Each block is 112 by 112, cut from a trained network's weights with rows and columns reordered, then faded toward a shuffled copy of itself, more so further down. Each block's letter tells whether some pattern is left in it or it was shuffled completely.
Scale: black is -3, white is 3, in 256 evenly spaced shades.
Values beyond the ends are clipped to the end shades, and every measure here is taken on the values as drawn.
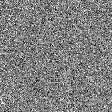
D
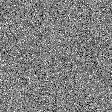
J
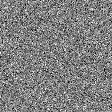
D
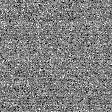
D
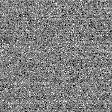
D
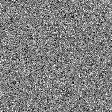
D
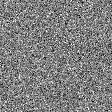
J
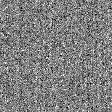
D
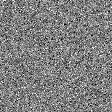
J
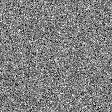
J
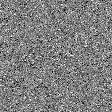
J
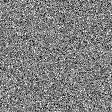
J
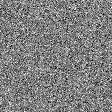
J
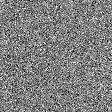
J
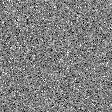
J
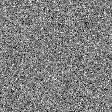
D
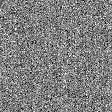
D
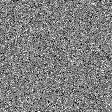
J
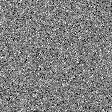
J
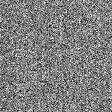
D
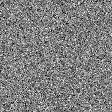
D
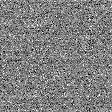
D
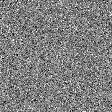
J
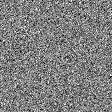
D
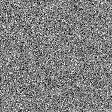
J
